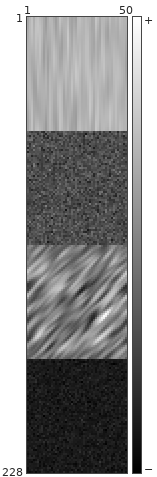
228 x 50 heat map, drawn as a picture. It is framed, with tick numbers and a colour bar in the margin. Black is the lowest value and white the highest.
It is made of 4 by 1 panels. Panel 1,1: high, streaked downward, faint in contrast. Panel 2,1: low, fine-grained. Panel 3,1: middling, slanting up to the right, strong in contrast. Panel 4,1: very low, fine-grained, faint in contrast.
